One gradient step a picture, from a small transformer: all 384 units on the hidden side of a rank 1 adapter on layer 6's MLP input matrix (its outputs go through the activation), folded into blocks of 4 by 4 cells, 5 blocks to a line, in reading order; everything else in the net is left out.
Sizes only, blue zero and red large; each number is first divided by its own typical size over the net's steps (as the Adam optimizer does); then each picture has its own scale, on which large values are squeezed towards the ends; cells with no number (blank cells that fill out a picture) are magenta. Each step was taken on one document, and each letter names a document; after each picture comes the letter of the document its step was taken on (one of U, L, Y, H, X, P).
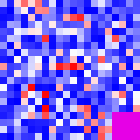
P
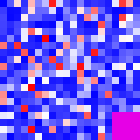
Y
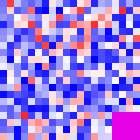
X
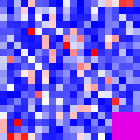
Y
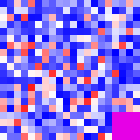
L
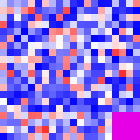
X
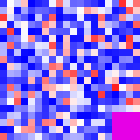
L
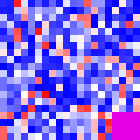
P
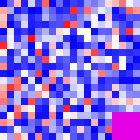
L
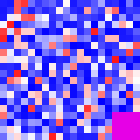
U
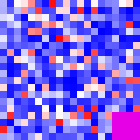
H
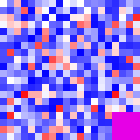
U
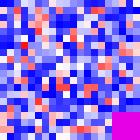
U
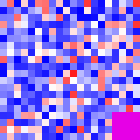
X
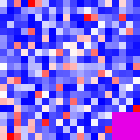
Y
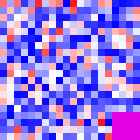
L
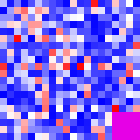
P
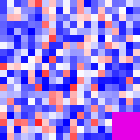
X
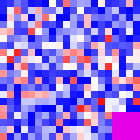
U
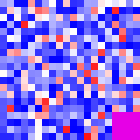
U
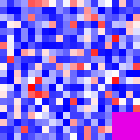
Y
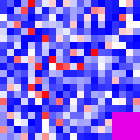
H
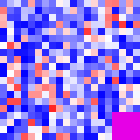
L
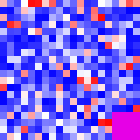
H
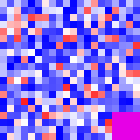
U
